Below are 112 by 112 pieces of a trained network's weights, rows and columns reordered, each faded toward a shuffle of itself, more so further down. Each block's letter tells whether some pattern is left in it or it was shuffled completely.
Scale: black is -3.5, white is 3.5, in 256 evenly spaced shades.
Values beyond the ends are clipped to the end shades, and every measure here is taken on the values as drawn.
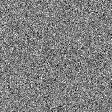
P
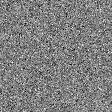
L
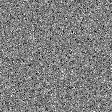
L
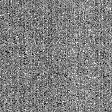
P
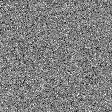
L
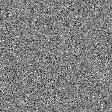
L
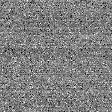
P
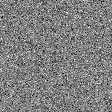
L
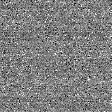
P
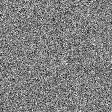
L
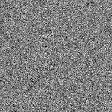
P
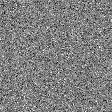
L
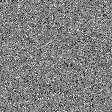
L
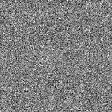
P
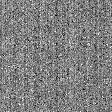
P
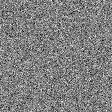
L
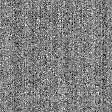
P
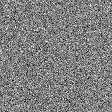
L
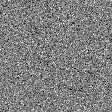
L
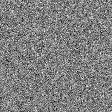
L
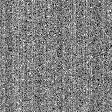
P
